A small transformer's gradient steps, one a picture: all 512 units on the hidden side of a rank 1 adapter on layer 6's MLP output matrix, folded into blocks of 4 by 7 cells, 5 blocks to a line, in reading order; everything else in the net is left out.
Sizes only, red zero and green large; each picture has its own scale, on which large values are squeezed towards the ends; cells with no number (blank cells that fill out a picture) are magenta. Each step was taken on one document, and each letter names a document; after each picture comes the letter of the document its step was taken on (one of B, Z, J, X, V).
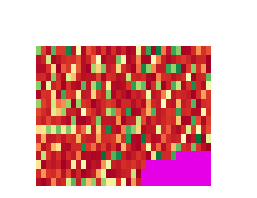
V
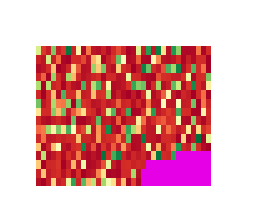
V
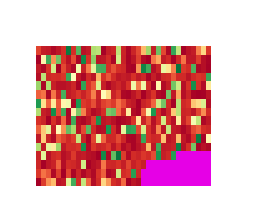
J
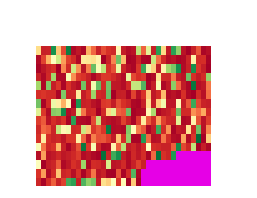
V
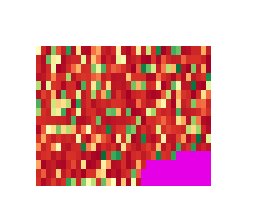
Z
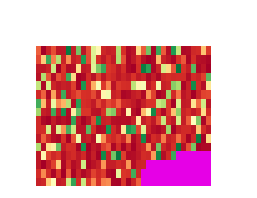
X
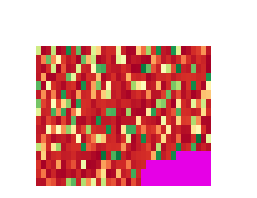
J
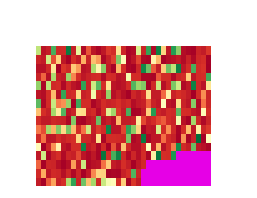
V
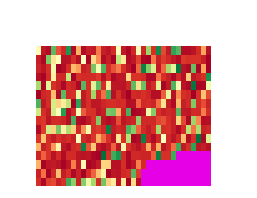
Z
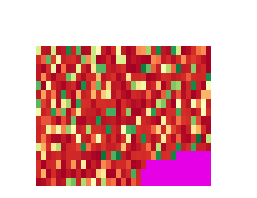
J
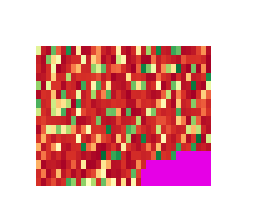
Z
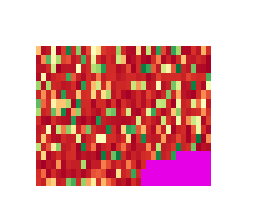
X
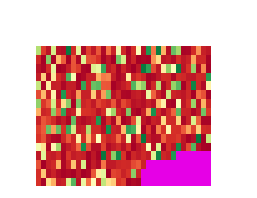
J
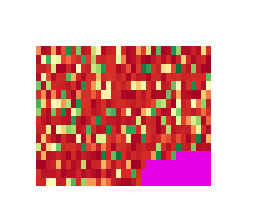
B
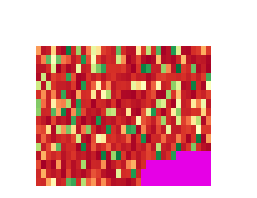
X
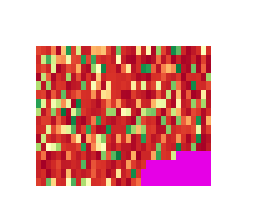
B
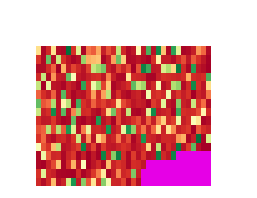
J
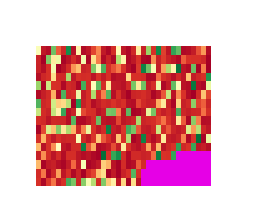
Z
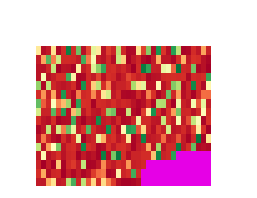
X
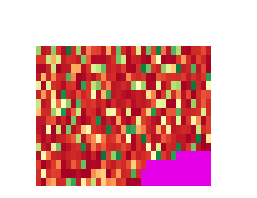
X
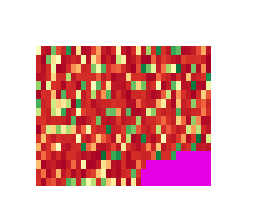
Z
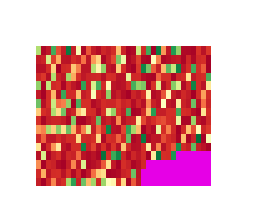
V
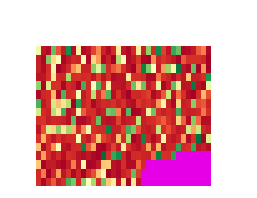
Z
